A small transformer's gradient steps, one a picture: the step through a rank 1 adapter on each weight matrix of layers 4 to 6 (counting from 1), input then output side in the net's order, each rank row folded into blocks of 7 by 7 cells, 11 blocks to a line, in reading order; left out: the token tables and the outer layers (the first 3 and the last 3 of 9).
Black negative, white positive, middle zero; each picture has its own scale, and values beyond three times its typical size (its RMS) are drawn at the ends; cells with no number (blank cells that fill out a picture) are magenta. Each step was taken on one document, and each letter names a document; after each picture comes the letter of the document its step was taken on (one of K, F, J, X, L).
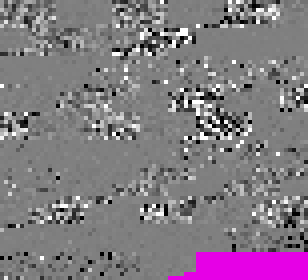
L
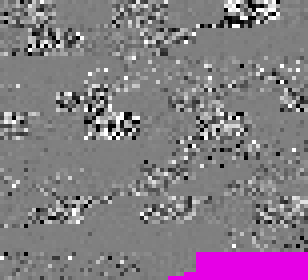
L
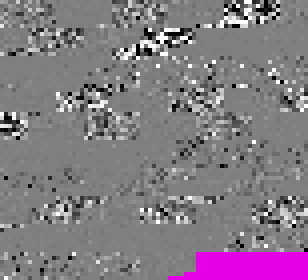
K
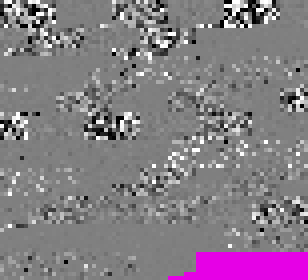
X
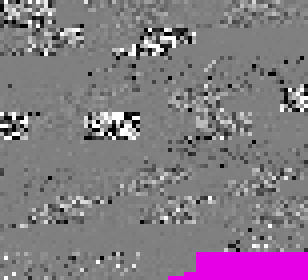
K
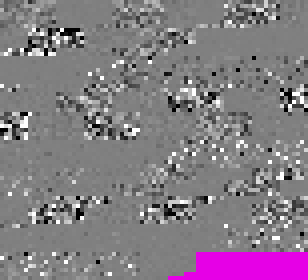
X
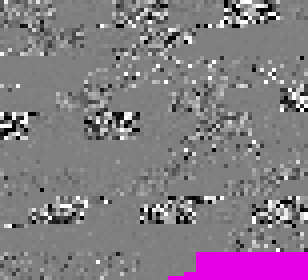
K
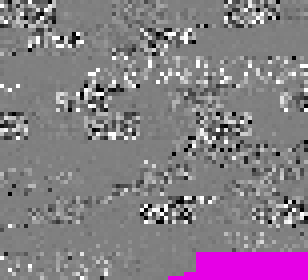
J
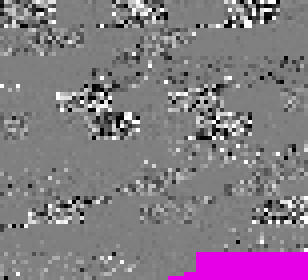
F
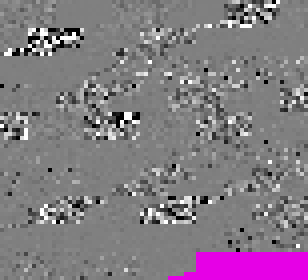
X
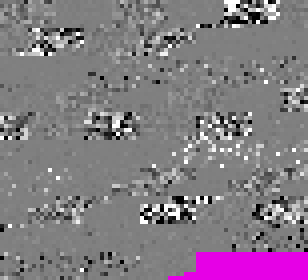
L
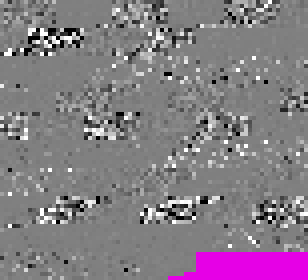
X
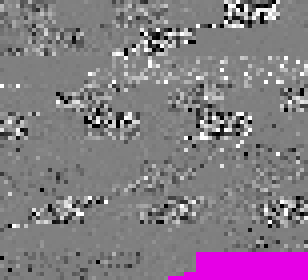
J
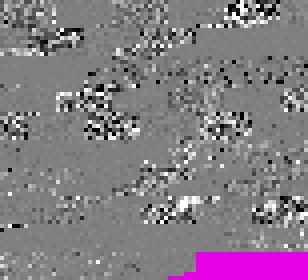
J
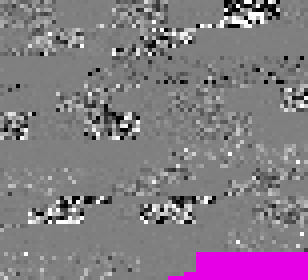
F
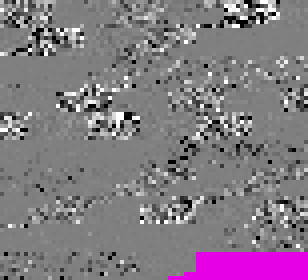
L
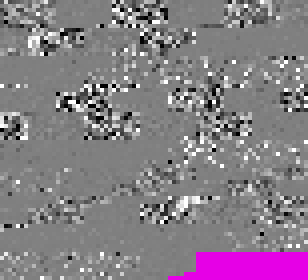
L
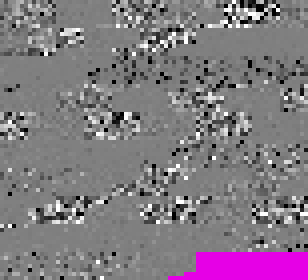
J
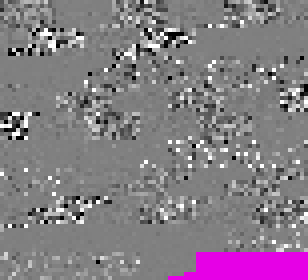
K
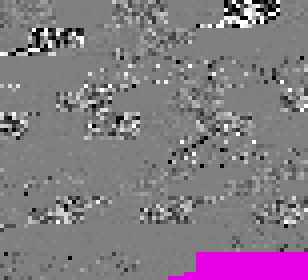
K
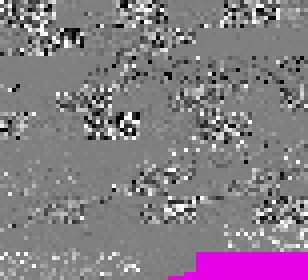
X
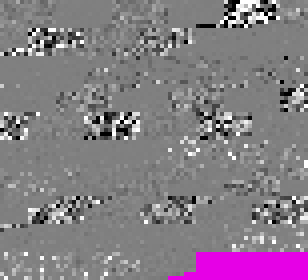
F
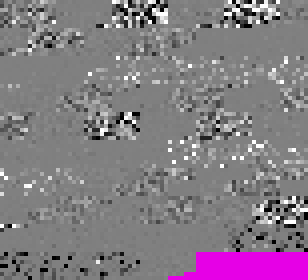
K
